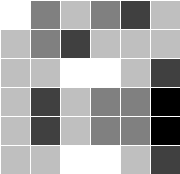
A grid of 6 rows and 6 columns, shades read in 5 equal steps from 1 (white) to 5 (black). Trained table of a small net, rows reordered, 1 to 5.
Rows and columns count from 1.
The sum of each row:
15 15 12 19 19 12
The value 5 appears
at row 4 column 6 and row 5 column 6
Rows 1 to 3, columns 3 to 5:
2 3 4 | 4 2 2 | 1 1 2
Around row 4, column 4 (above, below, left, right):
1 3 2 3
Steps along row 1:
up down up up down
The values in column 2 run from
2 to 4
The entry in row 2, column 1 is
2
